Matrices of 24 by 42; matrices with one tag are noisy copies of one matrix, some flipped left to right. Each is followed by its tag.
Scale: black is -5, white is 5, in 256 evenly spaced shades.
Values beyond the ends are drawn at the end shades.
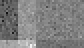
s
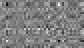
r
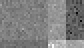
s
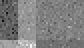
s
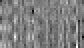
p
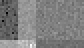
s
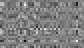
r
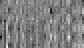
p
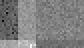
s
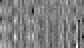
p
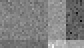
s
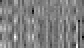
p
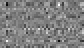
r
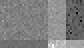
s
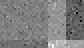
s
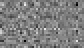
r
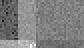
s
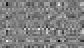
r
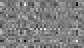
r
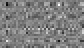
r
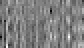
p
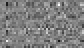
r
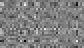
r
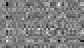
r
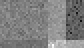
s
